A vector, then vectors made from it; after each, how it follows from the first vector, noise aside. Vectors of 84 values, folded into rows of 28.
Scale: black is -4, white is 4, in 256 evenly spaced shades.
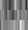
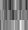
copied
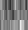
copied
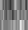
copied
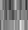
copied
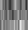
copied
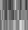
copied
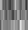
copied
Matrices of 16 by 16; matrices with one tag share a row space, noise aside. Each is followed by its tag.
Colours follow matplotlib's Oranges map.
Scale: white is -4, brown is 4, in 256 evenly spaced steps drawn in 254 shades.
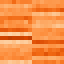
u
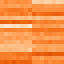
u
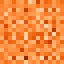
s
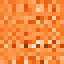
s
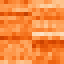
u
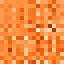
s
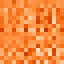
s
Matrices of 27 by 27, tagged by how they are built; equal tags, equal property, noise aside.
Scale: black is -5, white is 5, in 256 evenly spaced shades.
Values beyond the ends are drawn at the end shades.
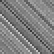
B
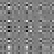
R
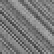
B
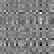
R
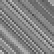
B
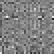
R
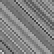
B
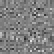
R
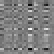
R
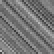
B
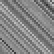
B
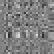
R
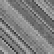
B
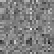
R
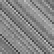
B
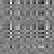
R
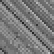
B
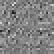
R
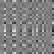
R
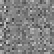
R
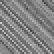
B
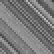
B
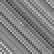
B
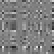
R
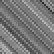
B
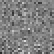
R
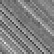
B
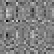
R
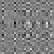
R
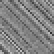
B
